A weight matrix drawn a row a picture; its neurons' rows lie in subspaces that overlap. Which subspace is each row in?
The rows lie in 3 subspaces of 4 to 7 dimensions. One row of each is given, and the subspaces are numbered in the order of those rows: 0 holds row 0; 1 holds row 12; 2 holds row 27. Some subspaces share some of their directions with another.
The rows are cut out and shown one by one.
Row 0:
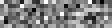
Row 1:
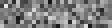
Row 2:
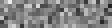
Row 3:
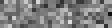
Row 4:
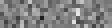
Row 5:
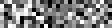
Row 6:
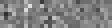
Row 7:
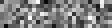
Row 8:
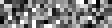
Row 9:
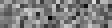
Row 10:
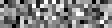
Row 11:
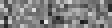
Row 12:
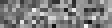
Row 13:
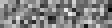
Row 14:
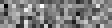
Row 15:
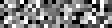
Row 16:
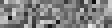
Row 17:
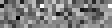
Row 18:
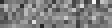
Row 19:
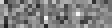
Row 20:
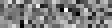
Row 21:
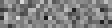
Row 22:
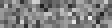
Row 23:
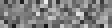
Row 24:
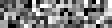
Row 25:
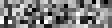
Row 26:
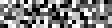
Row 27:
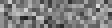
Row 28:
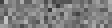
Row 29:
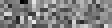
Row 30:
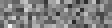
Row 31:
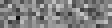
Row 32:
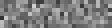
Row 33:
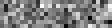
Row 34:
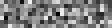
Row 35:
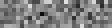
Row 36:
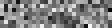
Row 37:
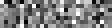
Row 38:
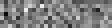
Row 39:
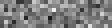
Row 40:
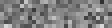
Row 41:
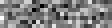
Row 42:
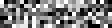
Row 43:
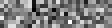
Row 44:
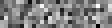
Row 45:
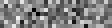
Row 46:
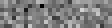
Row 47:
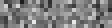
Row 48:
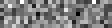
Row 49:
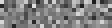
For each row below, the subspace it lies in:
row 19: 0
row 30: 2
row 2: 1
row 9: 0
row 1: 1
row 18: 1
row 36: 1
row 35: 0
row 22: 0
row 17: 2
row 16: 0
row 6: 2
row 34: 2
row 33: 1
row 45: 1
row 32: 1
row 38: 2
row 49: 1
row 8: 0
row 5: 2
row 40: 0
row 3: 0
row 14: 2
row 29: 1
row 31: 2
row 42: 0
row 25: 0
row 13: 1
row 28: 0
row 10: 2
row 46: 2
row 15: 0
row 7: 0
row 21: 2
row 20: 1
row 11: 0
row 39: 1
